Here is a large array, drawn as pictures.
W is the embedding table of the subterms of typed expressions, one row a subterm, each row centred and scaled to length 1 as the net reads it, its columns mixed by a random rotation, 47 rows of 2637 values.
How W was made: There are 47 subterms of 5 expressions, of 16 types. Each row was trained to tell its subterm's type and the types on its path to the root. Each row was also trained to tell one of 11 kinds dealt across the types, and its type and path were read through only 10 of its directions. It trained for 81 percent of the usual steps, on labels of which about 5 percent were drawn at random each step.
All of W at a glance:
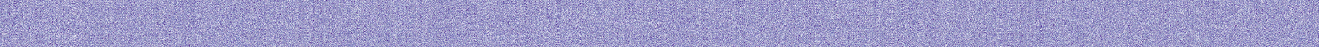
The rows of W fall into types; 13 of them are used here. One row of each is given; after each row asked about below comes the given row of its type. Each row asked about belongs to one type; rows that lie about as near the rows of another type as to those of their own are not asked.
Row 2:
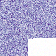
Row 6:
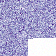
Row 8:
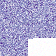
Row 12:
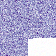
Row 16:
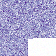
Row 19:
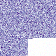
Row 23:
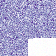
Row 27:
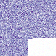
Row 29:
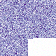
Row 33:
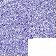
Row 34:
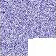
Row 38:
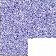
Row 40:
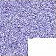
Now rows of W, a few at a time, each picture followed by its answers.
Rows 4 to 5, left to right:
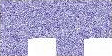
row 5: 8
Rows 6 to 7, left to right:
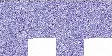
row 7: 29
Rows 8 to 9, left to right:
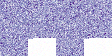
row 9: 38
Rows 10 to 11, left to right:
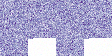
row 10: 33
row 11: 16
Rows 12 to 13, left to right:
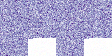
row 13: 38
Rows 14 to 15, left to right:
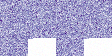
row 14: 8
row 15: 34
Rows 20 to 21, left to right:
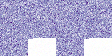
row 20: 2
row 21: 6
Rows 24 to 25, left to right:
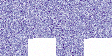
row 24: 6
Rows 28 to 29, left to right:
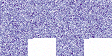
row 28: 19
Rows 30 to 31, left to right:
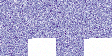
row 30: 23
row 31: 34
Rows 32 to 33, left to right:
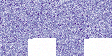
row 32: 19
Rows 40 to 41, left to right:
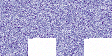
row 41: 8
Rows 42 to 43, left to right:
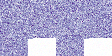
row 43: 29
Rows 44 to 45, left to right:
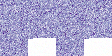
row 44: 6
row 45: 34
